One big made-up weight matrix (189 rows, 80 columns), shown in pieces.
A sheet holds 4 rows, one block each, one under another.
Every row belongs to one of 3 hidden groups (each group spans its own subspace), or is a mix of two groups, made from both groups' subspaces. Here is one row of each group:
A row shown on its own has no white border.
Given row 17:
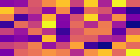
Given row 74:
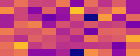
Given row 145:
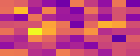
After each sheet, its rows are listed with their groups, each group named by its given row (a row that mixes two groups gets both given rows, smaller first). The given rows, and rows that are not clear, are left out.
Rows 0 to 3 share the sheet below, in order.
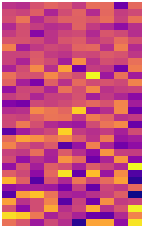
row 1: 74
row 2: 17 and 74
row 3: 17 and 74
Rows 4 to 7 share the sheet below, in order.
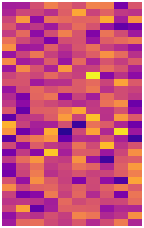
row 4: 145
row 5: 74
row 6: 17
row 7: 74
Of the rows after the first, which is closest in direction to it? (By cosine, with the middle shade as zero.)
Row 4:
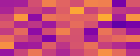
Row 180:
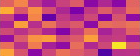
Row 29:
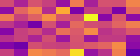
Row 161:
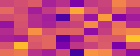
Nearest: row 161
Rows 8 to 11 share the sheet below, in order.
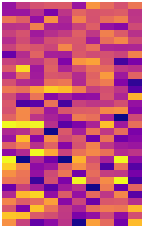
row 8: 17 and 145
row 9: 145
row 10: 145
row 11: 74
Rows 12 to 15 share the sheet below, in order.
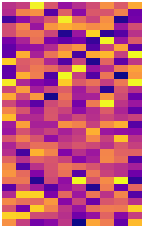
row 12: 17
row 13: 17
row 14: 74
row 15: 74
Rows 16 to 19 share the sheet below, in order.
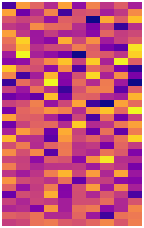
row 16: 74
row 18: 17
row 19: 17
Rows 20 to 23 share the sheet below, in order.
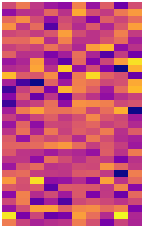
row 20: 17
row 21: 74
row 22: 145
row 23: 145
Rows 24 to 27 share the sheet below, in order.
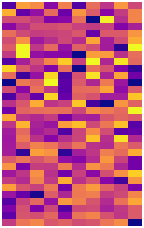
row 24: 74
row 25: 17
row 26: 74
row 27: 74
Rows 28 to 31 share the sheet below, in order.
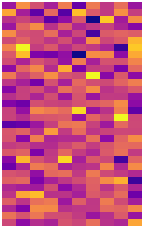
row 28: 74
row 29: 74
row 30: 145
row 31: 17 and 74
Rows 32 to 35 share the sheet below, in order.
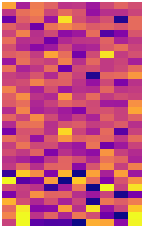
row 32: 17
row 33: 74
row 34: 17
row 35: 74
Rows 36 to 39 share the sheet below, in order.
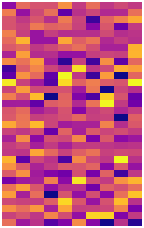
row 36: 74
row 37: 17
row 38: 145
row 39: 17
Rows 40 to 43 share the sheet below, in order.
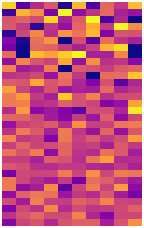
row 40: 74
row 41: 74
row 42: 17
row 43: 17
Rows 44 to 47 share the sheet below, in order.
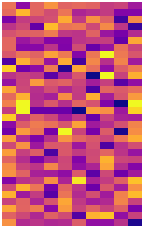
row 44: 17 and 145
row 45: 74
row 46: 17
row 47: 17
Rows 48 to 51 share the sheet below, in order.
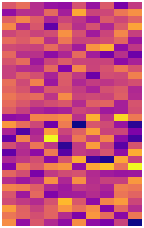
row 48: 17
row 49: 17 and 74
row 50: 17
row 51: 17
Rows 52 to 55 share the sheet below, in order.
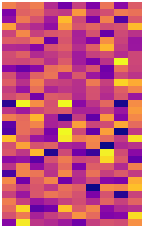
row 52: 17
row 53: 145
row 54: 17
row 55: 74
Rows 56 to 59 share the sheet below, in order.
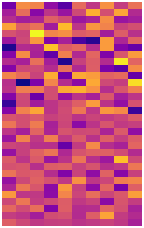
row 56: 17 and 145
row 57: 74 and 145
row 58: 17 and 145
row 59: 17
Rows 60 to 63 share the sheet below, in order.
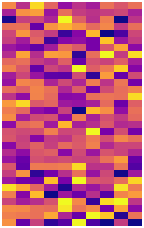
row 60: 17
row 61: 74
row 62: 74
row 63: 17
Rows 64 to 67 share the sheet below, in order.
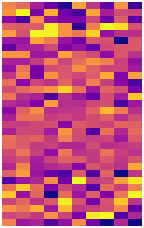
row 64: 145
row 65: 145
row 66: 17 and 74
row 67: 17
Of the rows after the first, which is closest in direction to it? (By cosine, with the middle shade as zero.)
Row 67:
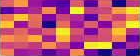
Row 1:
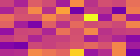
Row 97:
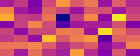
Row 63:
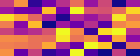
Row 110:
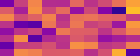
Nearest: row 63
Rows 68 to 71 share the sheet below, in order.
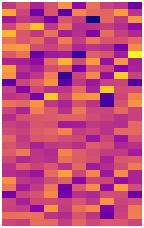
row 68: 74
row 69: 17
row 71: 17
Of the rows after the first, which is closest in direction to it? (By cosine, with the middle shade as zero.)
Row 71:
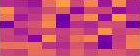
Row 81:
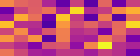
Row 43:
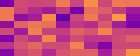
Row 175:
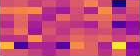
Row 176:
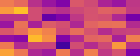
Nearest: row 43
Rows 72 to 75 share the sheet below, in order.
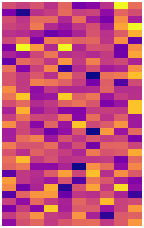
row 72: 145
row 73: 74
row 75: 17
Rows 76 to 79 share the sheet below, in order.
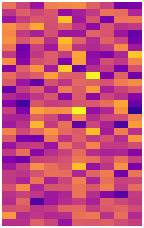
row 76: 74
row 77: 74
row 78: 74
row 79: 145
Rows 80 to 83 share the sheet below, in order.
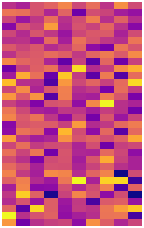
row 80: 17
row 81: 17
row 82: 17
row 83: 74 and 145
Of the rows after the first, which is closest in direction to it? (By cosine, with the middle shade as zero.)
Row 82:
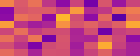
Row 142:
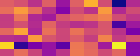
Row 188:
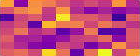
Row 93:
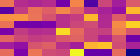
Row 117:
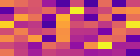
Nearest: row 117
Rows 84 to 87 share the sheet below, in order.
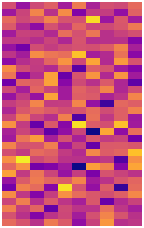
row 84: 74
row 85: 17
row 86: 74
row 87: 17
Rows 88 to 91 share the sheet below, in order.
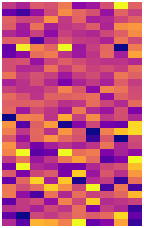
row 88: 145
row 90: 74
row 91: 74
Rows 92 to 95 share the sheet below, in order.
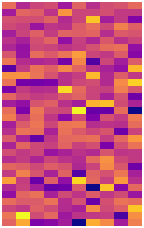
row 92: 74
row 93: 17 and 74
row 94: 17 and 74
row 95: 74
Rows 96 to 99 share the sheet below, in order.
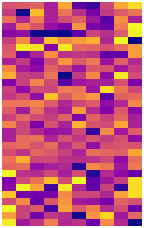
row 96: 145
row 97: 17
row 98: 74
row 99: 17
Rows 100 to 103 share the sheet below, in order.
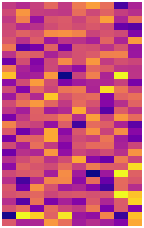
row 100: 145
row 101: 17
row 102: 17
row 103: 145
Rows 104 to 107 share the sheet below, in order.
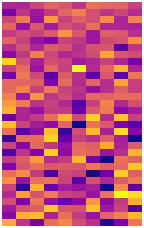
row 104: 145
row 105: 17 and 74
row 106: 17
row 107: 145
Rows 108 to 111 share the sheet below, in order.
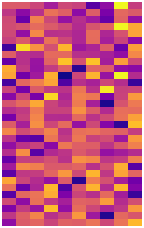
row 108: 145
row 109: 17
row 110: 74
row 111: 17
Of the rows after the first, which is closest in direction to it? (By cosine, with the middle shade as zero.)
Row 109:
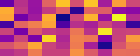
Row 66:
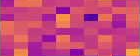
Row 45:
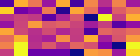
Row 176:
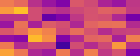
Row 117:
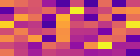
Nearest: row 45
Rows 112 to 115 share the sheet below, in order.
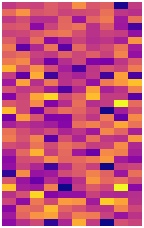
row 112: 145
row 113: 145
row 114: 17
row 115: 17
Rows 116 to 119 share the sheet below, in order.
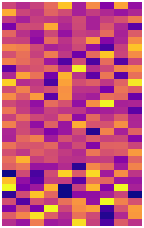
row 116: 17 and 74
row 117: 17
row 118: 74
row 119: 17
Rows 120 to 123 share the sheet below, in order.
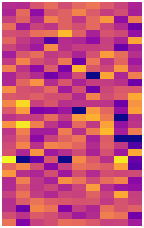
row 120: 145
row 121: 74
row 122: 145
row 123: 74
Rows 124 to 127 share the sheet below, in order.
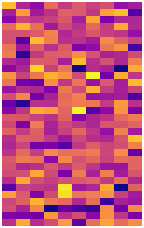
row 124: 74
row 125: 74
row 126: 145
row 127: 17 and 145
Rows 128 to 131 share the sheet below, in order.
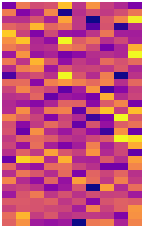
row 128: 74
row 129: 17
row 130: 145
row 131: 74
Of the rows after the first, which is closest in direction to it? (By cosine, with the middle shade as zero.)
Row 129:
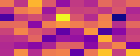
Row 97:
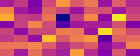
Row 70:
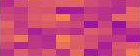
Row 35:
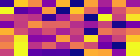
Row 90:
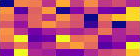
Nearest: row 70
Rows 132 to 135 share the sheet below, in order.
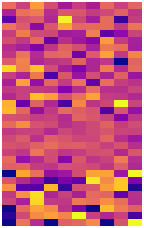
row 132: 17
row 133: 145
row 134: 145
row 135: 17
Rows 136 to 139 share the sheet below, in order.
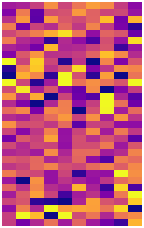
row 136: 145
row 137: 17
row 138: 17
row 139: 145
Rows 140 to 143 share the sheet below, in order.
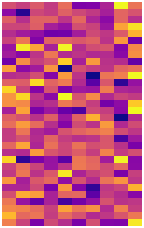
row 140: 145
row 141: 74
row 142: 145
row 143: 74 and 145
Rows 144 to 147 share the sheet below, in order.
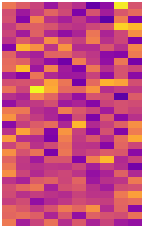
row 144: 145
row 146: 17
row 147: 17 and 145
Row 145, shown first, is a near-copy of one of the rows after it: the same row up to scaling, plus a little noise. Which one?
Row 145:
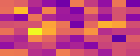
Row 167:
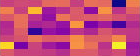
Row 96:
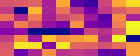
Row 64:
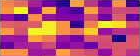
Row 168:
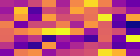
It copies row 64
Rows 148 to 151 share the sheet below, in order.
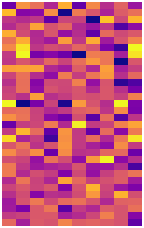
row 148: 74
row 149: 145
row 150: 17
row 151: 74
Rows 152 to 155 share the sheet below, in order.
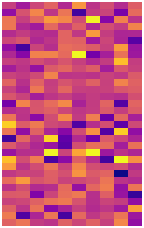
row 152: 74
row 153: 145
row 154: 17 and 145
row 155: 145
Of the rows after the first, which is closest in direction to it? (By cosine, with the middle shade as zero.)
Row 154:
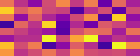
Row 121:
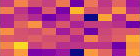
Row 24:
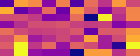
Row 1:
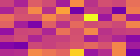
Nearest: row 1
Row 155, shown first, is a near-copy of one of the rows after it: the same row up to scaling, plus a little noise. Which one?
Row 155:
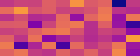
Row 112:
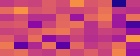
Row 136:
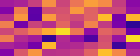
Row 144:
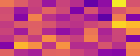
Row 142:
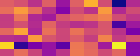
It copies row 112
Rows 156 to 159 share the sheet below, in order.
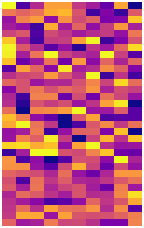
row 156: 17
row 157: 74
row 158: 145
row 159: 145
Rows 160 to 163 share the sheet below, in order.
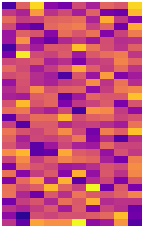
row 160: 17 and 74
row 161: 74
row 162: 74 and 145
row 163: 74
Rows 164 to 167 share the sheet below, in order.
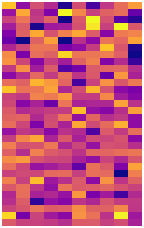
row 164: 74
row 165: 74 and 145
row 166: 74
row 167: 145
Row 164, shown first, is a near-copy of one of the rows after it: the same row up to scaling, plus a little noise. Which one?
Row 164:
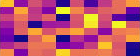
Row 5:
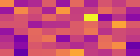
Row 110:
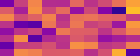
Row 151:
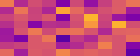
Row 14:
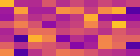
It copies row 151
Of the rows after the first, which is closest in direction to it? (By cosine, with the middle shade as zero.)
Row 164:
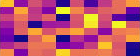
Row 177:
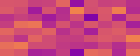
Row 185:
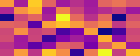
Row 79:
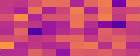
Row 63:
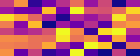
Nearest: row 185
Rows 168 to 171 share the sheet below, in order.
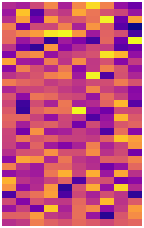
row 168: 145
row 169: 74
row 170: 145
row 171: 17
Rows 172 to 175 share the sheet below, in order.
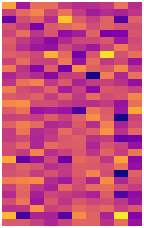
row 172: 17
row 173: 74
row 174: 145
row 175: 145
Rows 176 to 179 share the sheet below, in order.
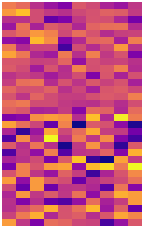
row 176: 74 and 145
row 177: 74
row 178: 17
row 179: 145
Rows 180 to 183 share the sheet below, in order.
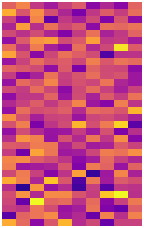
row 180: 145
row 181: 17
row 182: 74
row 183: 145
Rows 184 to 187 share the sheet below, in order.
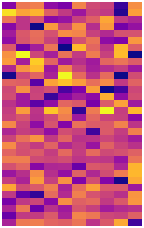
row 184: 74 and 145
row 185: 17
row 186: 74
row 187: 74
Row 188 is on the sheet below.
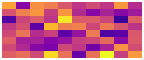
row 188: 17
